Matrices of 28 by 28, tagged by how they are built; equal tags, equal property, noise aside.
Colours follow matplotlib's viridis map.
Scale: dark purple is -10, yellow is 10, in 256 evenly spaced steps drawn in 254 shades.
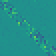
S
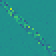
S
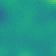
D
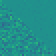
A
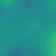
D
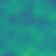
D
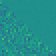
A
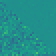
A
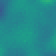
D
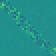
S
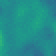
D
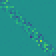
S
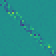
S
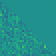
A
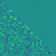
A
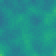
D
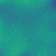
D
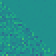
A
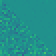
A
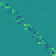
S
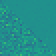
A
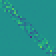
S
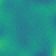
D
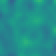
D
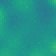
D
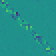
S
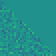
A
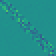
S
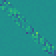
S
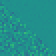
A
